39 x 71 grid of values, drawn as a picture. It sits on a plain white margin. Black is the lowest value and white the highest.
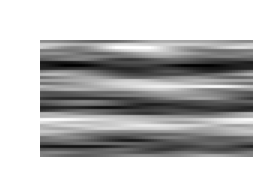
Stripes: horizontal, repeating 3 times. Grain: streaks across. Average level on the scale: 50%.
